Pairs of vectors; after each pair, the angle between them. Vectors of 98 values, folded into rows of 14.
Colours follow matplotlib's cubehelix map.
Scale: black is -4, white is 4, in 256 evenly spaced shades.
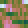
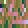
partly opposed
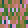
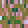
partly opposed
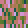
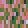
partly aligned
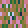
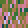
partly aligned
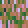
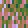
orthogonal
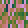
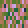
partly opposed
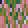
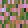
orthogonal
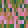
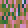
partly opposed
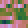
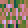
partly opposed
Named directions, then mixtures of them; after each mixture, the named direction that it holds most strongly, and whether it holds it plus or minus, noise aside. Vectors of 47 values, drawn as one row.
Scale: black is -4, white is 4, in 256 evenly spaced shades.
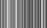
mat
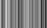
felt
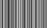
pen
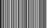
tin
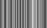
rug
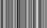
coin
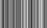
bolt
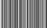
tin, minus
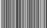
tin, minus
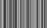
coin, minus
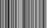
pen, plus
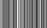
coin, minus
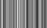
coin, minus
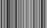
mat, minus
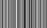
mat, plus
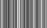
coin, minus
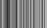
mat, minus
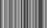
bolt, minus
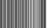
mat, minus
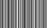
pen, plus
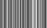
rug, plus
